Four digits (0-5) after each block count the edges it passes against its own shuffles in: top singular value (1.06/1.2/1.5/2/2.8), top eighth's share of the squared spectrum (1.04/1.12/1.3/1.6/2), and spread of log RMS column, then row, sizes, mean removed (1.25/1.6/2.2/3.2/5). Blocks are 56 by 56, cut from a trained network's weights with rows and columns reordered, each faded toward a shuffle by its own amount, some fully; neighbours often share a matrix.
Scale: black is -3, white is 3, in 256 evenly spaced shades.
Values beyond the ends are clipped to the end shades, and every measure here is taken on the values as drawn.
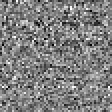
3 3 0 2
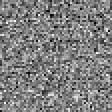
2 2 0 1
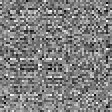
4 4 1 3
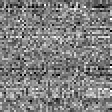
4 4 1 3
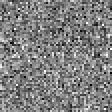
2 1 0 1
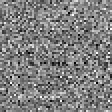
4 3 0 2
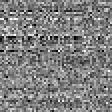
4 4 1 3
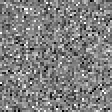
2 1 0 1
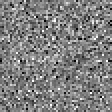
3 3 0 2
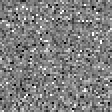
2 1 0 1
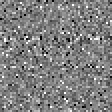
2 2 0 1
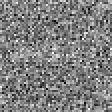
3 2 0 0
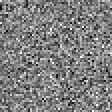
0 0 0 0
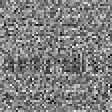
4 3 0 2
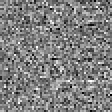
3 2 0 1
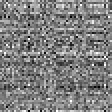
4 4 2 3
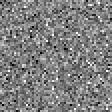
0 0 0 0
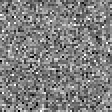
1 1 0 0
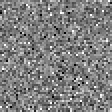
1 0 0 0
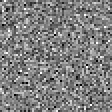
0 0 0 0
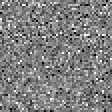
3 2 0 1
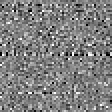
4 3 0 3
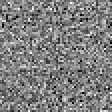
2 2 0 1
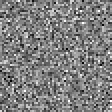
0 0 0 0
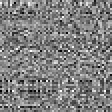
4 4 0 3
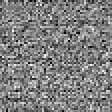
3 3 1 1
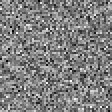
0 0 0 0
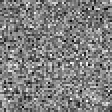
3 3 0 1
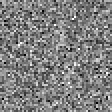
0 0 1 0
